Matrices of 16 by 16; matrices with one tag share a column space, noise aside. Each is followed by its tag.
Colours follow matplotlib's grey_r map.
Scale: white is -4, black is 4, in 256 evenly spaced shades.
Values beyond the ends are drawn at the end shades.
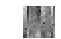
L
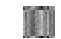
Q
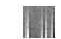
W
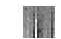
W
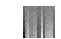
W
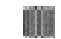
Q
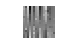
L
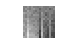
W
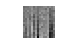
W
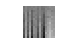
W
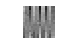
L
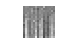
W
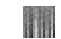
W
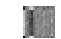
Q
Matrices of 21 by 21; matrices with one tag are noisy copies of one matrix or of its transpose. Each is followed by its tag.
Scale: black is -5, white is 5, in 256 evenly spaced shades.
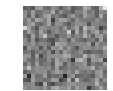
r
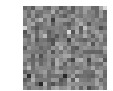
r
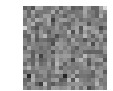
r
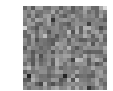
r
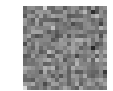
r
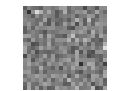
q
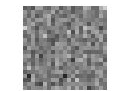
r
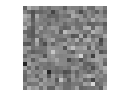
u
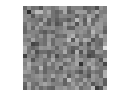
q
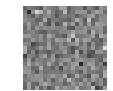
q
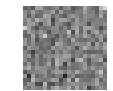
r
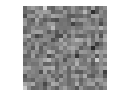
r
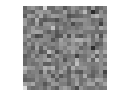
r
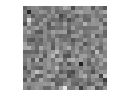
q
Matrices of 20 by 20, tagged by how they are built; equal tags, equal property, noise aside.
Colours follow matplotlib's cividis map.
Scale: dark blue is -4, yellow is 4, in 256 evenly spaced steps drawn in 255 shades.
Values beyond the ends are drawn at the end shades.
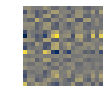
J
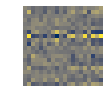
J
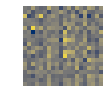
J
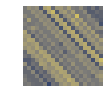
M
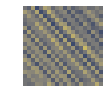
M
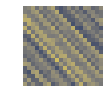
M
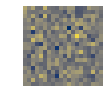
J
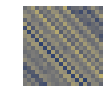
M
